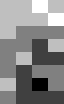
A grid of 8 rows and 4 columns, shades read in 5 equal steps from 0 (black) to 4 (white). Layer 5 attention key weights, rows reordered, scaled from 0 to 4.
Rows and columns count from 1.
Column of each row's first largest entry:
3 4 1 4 2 1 1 1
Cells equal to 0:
1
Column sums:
20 16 14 18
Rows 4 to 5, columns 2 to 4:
2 1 3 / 3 1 1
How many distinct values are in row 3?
2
